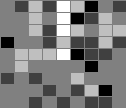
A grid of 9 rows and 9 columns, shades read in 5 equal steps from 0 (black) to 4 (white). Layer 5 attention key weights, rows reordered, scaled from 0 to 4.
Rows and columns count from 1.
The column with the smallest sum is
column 7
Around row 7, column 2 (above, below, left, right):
3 2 1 1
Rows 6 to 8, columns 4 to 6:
2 2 2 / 2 2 3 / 1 2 1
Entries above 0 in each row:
8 8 9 8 8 8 9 8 9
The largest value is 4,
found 4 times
